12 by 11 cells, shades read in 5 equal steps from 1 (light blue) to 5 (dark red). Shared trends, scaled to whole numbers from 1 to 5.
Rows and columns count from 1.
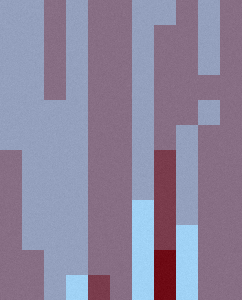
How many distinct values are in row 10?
4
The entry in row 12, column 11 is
3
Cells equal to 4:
5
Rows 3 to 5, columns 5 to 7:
3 3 2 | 3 3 2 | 3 3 2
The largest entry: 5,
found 2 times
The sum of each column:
30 26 28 23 37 36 20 43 26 32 36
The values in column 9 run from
1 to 3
